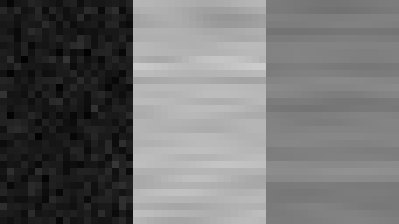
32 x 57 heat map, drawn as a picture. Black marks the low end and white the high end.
It is made of 1 by 3 panels. Panel 1,1: very low, fine-grained, faint in contrast. Panel 1,2: high, streaked across, faint in contrast. Panel 1,3: middling, streaked across, faint in contrast.
